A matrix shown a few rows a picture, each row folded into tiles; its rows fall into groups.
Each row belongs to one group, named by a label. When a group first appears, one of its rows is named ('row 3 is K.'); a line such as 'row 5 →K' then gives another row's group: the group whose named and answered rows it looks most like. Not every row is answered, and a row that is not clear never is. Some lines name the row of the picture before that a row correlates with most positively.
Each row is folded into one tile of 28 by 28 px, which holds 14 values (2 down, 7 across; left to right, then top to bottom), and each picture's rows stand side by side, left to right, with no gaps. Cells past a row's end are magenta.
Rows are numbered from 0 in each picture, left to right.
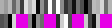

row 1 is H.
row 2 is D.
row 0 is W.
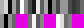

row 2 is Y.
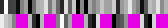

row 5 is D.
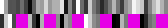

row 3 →Y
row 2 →H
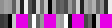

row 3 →W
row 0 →W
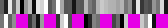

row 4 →W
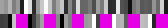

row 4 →Y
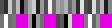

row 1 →H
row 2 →W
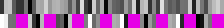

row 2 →W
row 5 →H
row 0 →Y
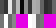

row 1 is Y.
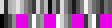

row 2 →Y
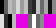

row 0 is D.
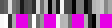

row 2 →Y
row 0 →Y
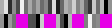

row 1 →W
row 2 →D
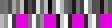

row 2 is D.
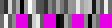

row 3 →H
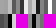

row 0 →W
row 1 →H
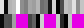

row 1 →W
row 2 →D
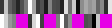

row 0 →Y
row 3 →W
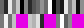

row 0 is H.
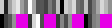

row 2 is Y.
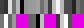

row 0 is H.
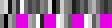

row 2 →Y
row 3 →Y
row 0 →H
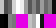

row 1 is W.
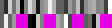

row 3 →W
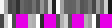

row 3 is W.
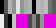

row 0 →D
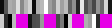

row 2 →W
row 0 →D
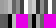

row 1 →H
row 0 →W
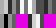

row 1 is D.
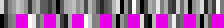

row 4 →H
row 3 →Y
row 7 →H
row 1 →Y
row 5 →D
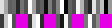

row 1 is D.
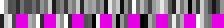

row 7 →Y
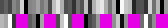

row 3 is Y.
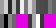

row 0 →H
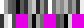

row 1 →H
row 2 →W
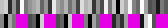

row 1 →W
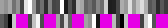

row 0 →W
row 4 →D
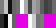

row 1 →Y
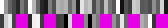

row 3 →H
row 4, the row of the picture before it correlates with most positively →0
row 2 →W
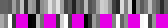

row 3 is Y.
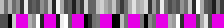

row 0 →W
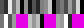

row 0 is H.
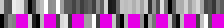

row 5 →H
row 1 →D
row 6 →D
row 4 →D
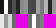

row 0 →Y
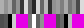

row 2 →W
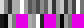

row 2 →H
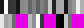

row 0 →Y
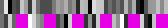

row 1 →Y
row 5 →D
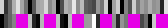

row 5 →W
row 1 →D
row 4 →H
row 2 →D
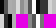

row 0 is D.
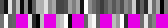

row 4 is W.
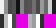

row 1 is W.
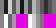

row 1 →Y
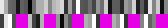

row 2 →H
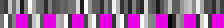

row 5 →Y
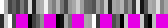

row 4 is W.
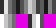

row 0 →Y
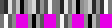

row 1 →H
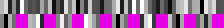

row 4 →H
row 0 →H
